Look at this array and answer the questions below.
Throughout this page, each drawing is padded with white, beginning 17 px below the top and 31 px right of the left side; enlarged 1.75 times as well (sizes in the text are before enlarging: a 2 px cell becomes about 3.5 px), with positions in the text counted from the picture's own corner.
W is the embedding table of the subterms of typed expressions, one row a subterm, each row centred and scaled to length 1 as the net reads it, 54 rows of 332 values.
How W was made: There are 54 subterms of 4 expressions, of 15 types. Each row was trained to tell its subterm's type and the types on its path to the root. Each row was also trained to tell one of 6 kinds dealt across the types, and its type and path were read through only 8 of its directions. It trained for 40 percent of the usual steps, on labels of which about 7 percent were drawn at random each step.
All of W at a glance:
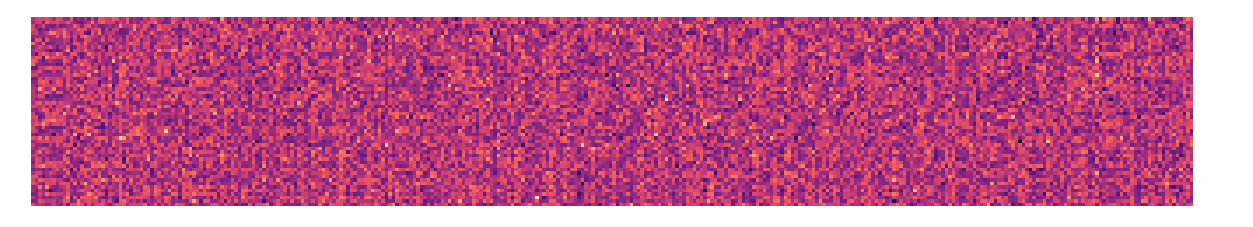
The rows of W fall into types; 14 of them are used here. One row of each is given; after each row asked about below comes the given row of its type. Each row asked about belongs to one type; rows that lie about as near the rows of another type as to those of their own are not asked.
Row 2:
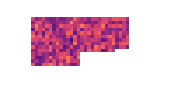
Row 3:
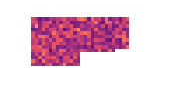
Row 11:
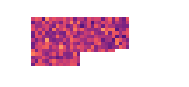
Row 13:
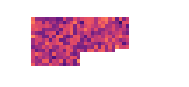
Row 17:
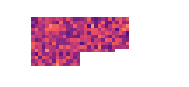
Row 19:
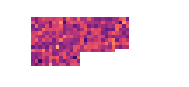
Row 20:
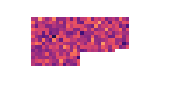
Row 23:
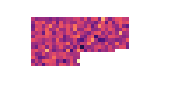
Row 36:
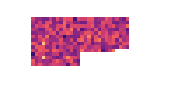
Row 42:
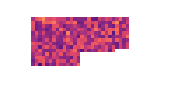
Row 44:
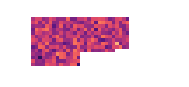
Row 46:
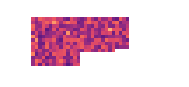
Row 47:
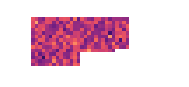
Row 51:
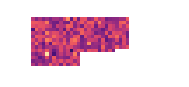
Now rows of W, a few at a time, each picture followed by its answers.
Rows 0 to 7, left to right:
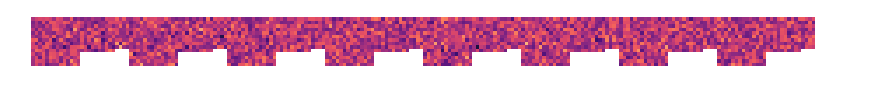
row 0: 19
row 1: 17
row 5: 51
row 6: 51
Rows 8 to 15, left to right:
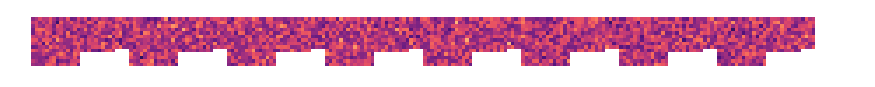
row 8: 44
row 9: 23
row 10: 46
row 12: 13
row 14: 17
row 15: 44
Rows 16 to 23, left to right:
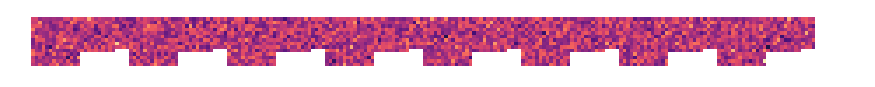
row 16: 13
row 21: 19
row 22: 23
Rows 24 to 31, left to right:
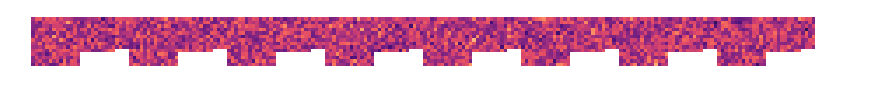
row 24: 42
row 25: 3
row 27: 36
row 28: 47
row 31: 2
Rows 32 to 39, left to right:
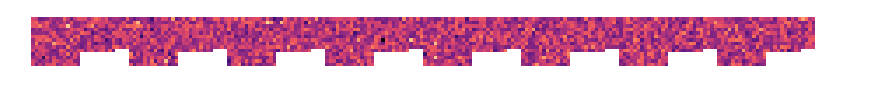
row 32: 3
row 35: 46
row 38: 17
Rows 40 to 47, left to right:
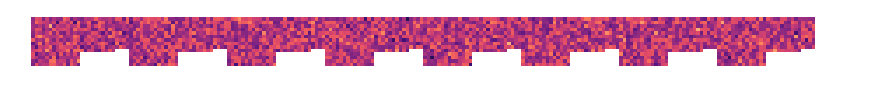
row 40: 51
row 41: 42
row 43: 51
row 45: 13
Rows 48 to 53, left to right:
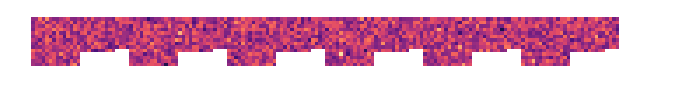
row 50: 17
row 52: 44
